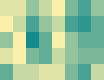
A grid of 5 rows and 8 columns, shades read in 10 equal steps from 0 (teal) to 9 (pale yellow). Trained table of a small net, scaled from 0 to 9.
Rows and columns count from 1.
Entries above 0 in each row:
8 8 7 8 8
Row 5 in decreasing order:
8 8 7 7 7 4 3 2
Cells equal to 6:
0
